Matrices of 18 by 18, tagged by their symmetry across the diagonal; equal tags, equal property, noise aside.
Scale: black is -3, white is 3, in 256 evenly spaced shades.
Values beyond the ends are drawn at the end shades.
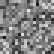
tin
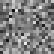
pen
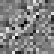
tin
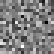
pen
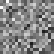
tin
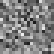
pen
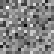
tin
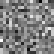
pen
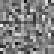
pen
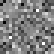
tin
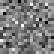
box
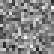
box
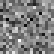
box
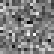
box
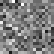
box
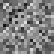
tin
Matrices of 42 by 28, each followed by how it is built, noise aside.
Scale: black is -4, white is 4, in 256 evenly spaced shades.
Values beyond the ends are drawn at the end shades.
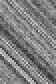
Toeplitz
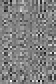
low rank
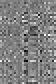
low rank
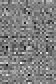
low rank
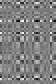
low rank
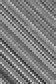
Toeplitz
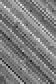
Toeplitz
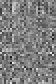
low rank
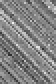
Toeplitz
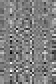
low rank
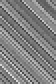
Toeplitz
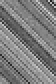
Toeplitz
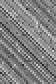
Toeplitz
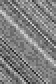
Toeplitz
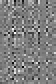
low rank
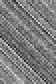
Toeplitz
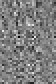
low rank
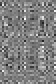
low rank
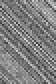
Toeplitz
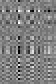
low rank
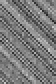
Toeplitz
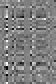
low rank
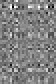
low rank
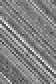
Toeplitz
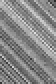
Toeplitz
